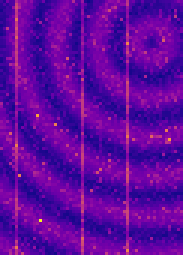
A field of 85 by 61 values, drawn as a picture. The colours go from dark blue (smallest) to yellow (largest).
Columns 6, 28 and 43 stand out from the rest. Overall the values sit about 20% of the way up the scale. Neither half mirrors the other. Concentric rings centre on the top right.
